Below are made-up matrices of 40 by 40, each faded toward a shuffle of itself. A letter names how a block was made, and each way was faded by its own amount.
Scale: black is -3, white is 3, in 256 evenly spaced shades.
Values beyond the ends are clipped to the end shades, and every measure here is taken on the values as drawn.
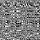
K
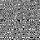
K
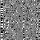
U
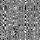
U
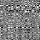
K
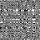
K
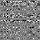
K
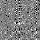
U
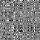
K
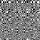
K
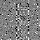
U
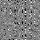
U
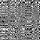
K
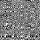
K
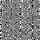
U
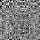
K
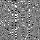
U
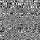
K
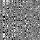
U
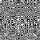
K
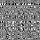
K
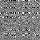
K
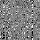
U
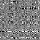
K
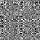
K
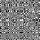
K
